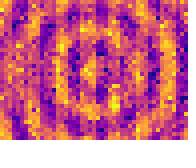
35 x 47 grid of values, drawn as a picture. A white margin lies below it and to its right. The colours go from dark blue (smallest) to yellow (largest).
Average level on the scale: 50%. Rings: centred on the centre. Stripes: upright, repeating 7 times. Slope: none.
